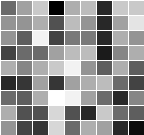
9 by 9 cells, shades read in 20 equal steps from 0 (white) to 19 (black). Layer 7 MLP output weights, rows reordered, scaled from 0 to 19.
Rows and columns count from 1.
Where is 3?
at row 8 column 4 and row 9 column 4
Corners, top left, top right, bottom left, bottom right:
11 4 8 18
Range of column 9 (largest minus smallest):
16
